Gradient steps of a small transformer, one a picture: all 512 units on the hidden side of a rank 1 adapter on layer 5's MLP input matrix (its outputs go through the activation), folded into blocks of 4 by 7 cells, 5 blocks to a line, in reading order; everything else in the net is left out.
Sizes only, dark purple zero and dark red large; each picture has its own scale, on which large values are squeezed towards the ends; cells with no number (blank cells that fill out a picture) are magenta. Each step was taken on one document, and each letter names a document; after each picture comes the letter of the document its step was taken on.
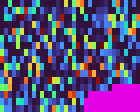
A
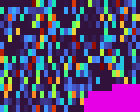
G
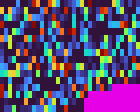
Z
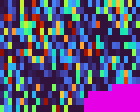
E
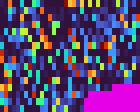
A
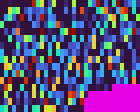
G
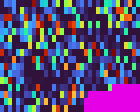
E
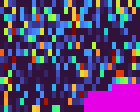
E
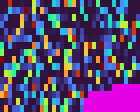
A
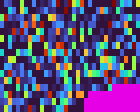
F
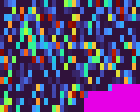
E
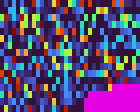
F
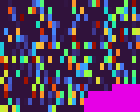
G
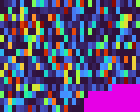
F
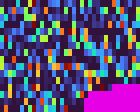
Z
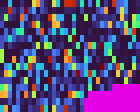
A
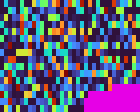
F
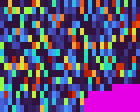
A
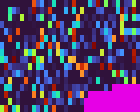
G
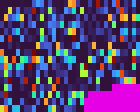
G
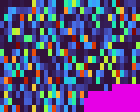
G
